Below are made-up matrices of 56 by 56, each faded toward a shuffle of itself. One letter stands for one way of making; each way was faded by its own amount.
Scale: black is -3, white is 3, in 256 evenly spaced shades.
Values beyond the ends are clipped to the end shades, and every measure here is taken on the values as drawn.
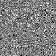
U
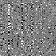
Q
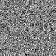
U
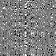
Q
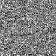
U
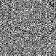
U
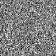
U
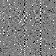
Q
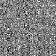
U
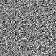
U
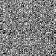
U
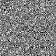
U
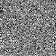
U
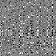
Q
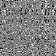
Q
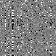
Q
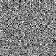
U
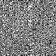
U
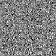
U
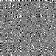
Q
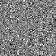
U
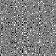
Q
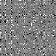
Q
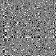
Q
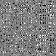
Q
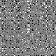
Q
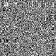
U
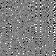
Q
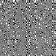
Q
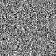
U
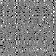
Q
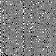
Q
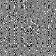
Q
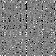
Q
